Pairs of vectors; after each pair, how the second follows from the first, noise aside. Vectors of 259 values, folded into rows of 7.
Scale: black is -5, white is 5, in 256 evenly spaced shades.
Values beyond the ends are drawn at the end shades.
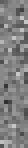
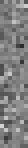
reversed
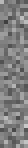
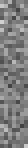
reversed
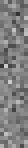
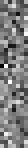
scaled up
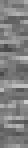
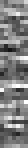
scaled up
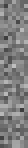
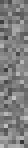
wrapped around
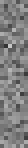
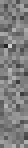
copied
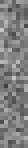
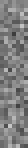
wrapped around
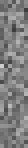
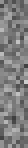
reversed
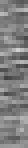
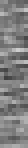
copied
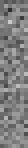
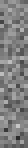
reversed
